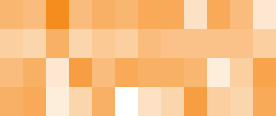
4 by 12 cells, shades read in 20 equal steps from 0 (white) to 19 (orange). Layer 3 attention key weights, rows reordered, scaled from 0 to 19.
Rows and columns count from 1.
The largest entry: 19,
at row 1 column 3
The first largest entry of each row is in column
3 3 4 9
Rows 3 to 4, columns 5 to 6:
11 14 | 13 0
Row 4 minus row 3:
2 1 -1 -9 2 -14 -8 -6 4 5 -1 -1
